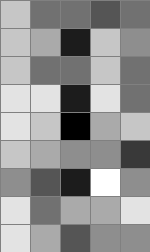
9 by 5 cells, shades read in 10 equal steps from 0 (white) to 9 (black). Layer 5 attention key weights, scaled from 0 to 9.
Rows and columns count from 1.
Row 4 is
1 1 8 1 5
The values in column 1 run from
1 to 4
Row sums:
23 19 19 16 17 20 22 13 18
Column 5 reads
5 4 5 5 2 7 4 1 4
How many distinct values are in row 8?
3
